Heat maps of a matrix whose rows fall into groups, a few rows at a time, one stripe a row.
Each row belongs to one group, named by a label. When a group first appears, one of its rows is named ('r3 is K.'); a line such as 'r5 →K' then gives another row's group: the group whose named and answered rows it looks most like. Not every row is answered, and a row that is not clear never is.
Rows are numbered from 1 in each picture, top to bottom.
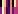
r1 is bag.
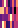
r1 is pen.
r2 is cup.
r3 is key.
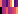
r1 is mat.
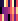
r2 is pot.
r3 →cup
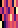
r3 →key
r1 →bag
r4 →mat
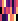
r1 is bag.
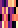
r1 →mat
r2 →cup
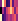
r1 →bag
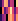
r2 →key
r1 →pen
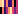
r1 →cup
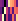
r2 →pen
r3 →cup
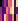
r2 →mat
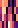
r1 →cup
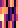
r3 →cup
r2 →cup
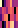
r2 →key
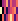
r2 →mat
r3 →key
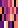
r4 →pen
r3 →key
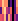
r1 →cup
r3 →bag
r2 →bag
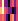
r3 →cup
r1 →cup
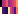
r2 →mat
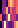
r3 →mat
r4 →pen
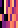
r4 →pot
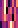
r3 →bag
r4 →key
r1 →pen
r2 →bag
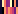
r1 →bag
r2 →pot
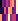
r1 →pot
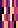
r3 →bag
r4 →pen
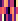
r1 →pen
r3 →cup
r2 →cup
